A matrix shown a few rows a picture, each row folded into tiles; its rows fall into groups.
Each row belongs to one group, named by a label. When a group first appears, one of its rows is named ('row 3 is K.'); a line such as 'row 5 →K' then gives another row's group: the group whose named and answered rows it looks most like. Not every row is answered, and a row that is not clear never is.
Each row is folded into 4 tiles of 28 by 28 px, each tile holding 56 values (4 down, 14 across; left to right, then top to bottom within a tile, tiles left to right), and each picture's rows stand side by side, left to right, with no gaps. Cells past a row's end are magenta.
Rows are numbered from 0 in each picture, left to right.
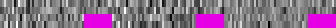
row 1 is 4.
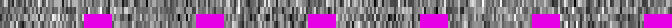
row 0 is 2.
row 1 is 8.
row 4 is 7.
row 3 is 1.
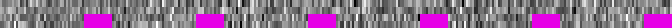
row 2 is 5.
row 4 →4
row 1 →5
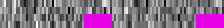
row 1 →8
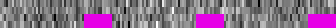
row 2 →8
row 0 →1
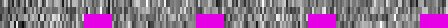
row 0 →2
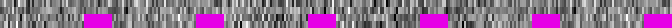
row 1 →7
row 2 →1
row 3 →4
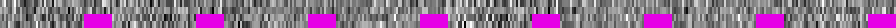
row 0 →8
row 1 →1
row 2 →2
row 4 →1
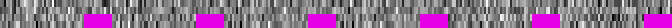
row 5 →1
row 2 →5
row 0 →7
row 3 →5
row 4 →2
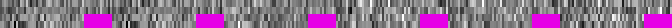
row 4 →7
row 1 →2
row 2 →1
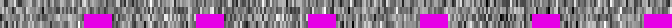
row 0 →5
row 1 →2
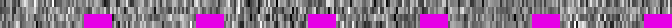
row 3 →4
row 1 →5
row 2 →8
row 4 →8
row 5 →1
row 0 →7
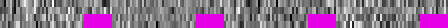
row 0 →7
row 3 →1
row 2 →8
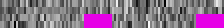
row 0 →2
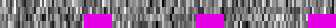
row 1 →4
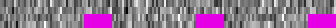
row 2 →5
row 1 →7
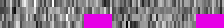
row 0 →7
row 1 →2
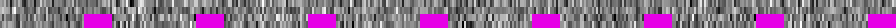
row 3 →5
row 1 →5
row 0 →8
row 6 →5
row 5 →1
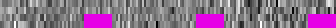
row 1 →4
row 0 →1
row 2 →8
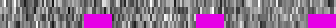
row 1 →2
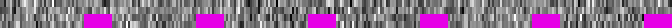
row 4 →7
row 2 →8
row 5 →5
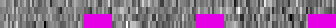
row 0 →4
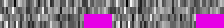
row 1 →4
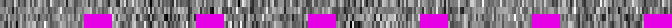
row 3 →2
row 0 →5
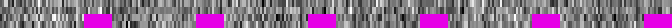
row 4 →7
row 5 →1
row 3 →8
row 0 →2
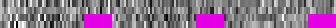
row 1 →1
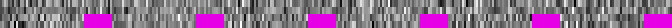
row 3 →7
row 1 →7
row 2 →4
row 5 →4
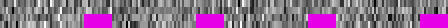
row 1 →2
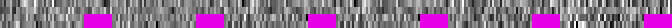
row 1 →4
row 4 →8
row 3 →5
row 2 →5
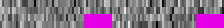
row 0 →8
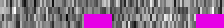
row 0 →8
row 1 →2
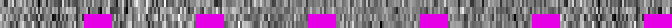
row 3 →4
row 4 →8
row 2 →1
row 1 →7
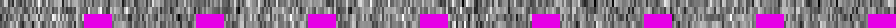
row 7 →8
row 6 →5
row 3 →7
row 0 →2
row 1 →8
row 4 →4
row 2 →7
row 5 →8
